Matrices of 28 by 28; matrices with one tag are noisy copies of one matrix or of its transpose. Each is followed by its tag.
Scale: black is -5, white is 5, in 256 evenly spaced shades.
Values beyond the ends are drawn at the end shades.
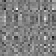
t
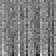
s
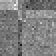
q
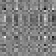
t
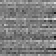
s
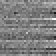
s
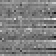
s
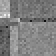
q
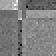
q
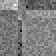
q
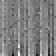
s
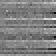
s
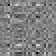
t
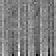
s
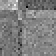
q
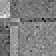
q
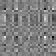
t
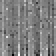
s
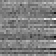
s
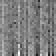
s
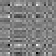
t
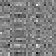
t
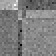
q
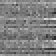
s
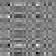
t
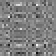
t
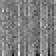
s
